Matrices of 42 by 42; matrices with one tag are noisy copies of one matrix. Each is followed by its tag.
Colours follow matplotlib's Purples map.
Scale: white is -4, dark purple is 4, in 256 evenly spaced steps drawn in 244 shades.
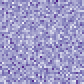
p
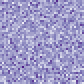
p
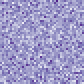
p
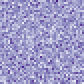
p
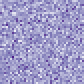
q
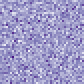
q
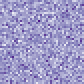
q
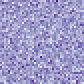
p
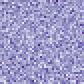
p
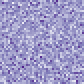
p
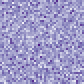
p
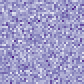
q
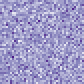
q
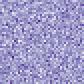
q
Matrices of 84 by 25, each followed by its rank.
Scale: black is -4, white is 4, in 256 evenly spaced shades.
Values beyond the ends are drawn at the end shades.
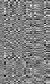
five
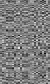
five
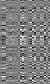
two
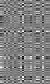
two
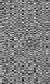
five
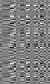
two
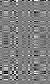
two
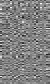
five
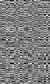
five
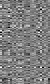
five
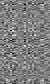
five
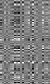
two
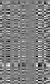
two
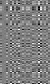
two
